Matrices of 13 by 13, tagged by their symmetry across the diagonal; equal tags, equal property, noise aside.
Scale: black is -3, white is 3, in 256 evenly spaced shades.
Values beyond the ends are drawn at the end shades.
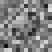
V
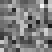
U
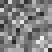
V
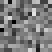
U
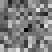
U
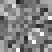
V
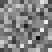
V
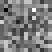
U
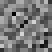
V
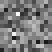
U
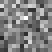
U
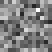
U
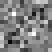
V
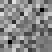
V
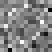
V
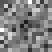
V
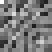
V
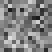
U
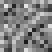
V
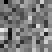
U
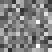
U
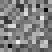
V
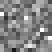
U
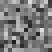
U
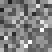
V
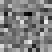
U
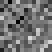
V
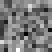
U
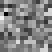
U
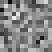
V
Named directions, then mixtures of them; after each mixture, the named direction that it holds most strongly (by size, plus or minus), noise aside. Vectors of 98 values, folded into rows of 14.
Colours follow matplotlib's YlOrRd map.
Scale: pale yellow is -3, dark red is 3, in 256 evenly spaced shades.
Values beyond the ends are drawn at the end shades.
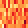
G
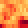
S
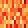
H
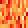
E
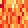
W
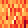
H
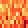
H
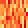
E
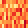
G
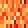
H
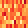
H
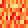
W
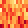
W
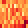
G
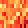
H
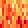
W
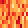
E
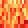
W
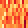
G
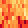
S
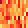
E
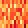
H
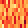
G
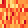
G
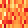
G
